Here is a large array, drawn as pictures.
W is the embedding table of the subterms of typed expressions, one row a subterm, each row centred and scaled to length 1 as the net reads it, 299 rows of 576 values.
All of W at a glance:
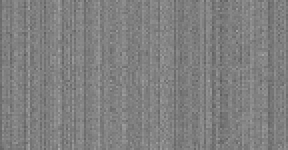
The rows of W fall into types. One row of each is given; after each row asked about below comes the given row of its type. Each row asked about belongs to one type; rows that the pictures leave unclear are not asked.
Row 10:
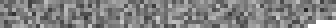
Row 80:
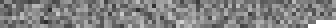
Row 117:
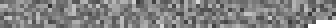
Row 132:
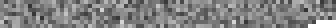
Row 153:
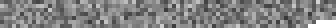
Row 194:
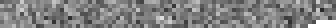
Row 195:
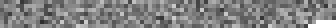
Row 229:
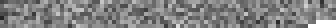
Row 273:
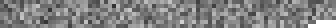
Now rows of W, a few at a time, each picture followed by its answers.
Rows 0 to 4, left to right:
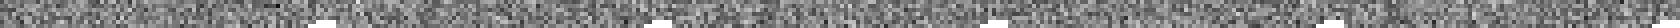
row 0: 273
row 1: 194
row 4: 195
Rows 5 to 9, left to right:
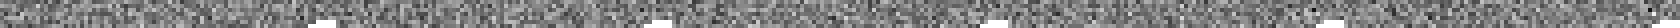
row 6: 10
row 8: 195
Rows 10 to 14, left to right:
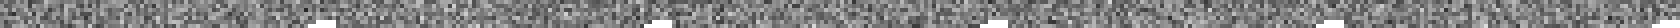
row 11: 273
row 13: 80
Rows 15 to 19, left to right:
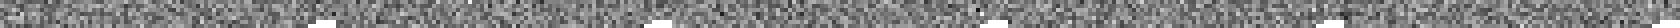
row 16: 117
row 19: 229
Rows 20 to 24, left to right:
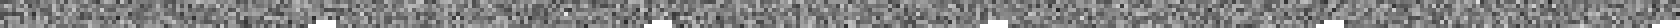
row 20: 229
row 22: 10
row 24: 117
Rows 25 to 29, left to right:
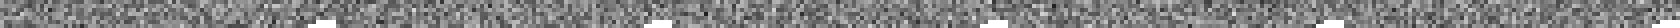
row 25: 132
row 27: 229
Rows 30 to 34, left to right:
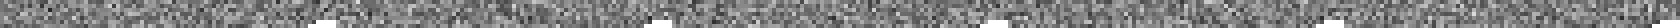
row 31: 132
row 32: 195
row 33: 10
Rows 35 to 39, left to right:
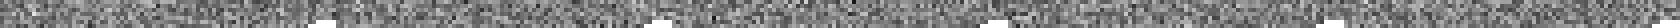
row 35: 273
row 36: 229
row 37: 132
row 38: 132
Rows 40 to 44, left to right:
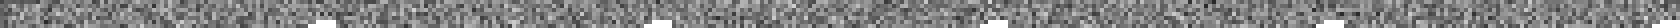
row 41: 10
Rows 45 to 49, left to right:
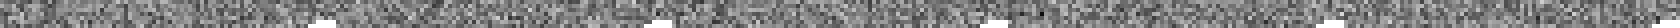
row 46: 194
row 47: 195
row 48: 229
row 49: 153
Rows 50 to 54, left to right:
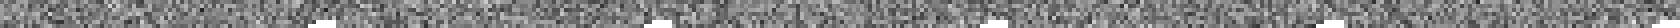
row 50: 117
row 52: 195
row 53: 229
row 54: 195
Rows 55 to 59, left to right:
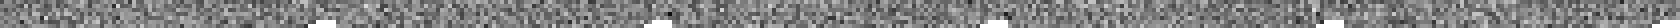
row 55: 80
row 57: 195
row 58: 153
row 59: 80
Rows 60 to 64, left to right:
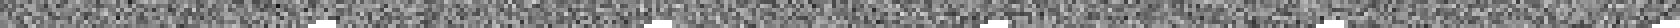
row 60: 273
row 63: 229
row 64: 132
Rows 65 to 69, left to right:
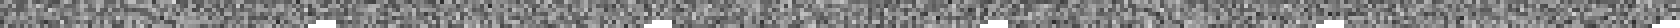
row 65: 80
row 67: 273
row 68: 80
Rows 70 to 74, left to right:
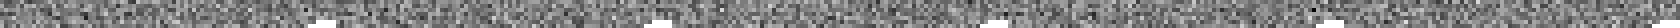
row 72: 195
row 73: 195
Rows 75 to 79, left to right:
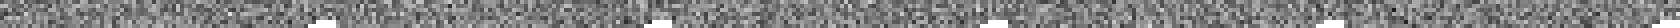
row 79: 229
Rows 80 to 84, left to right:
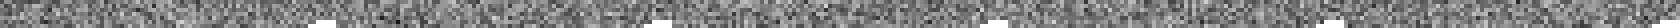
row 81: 10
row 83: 153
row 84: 10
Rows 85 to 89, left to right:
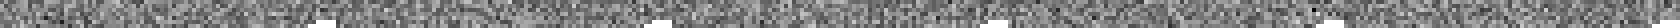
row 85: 10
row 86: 80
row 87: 273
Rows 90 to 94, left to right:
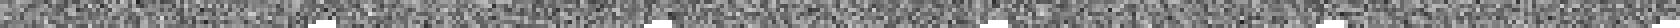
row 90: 117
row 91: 273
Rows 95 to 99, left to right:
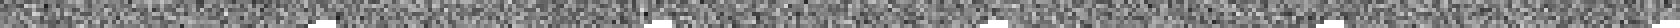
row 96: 153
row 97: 10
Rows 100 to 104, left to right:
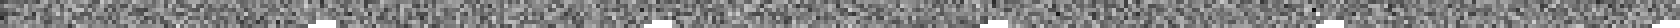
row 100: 229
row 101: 10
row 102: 132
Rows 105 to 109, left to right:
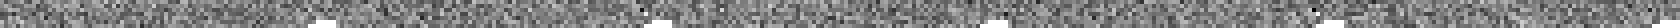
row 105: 195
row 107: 195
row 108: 10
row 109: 80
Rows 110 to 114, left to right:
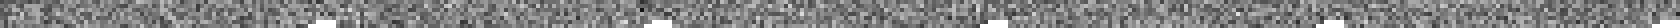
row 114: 153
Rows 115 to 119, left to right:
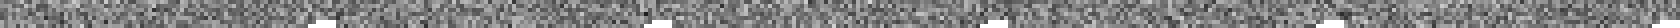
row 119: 195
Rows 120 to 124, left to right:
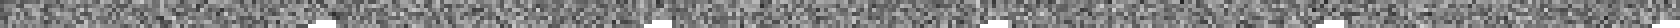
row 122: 273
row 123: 10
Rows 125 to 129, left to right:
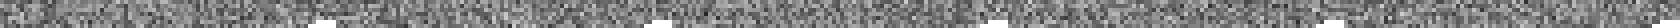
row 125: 195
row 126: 80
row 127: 153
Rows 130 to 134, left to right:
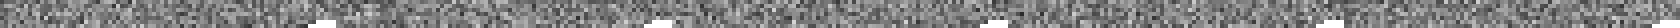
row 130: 229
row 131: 80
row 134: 229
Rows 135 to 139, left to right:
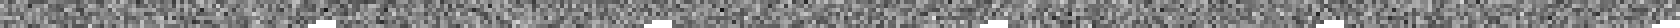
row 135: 10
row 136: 80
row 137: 273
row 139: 273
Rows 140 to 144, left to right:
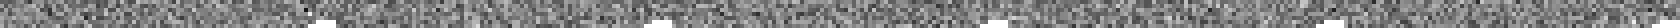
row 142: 153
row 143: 132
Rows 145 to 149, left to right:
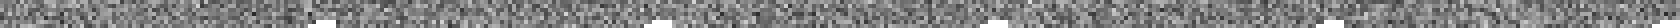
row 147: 194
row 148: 194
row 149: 80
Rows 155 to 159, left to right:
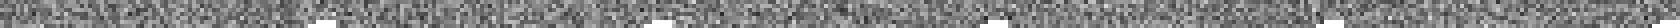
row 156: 10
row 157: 132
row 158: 153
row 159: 80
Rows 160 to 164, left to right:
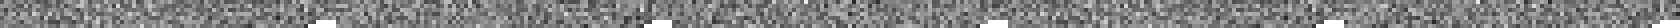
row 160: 80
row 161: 194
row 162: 117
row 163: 80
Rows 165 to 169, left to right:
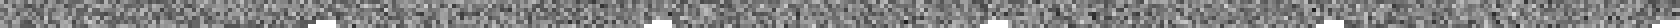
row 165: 132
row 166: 153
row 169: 117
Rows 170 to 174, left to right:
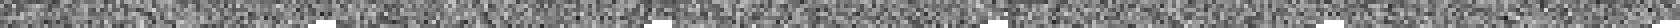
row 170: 80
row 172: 229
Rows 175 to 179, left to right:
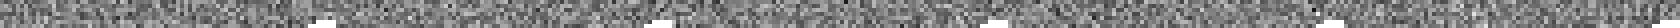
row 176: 273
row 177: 195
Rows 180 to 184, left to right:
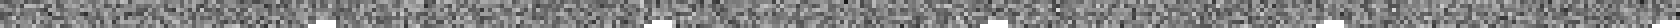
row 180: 153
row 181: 273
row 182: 195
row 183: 195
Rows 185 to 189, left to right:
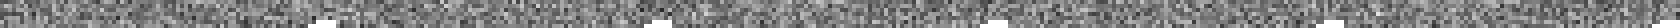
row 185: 229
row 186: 117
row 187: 273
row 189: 273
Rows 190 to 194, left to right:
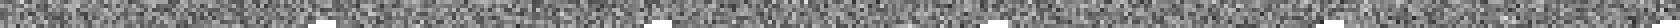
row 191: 273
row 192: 117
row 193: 132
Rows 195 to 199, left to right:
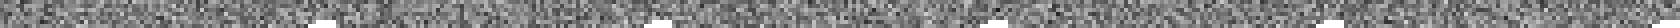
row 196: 195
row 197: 10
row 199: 80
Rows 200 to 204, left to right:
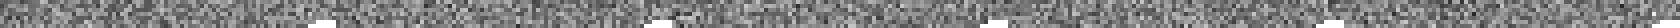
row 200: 229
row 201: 273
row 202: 132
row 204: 194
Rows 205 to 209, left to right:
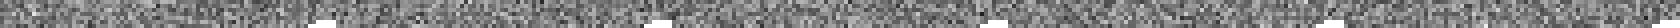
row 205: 273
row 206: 195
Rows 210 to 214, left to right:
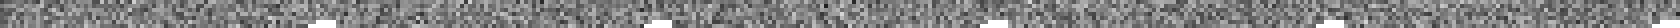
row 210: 229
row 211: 195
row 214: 153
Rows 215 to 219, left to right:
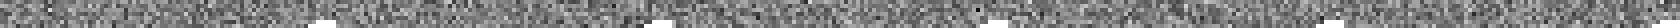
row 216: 194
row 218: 132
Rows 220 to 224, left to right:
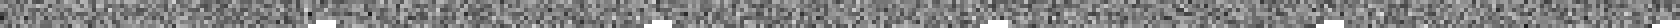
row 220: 153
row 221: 229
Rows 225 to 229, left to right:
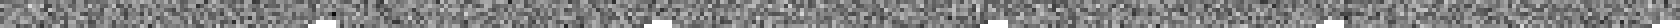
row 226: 195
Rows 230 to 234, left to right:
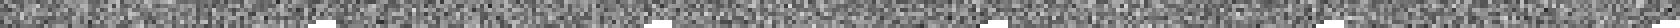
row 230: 273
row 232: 80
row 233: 273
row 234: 132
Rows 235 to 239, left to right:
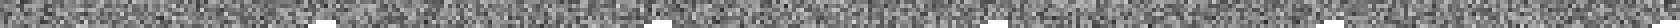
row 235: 195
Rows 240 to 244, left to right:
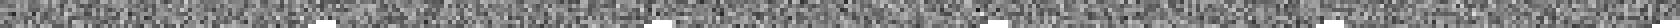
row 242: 132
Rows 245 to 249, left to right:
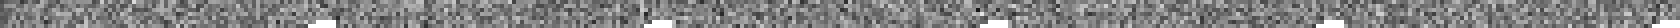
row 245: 229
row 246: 273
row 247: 132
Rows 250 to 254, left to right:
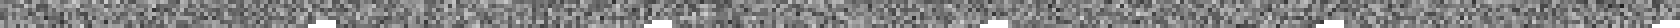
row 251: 273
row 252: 80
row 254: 273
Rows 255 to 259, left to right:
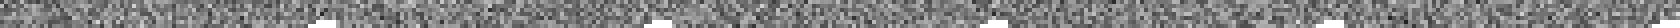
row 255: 80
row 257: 194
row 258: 10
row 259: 10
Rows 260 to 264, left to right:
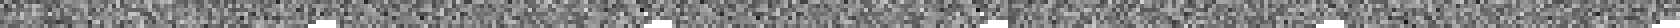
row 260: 80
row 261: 10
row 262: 10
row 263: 229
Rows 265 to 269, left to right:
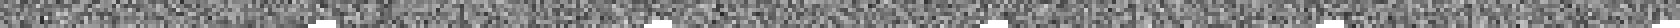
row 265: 132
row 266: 195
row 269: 10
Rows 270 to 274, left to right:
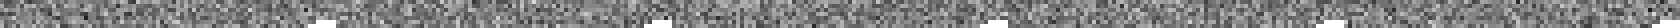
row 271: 117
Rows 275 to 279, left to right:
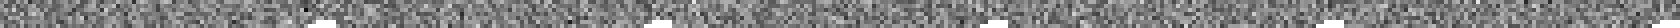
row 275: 10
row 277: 194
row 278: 117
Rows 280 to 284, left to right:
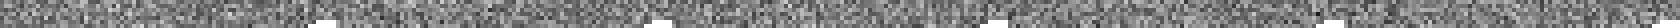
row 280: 273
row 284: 195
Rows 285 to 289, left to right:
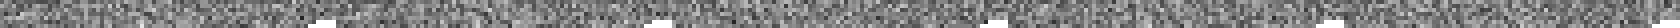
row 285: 80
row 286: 80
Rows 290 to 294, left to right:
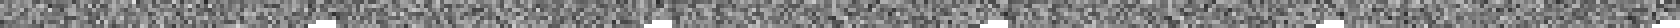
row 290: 117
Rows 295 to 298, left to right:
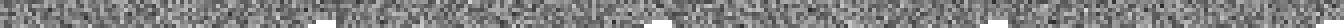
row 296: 229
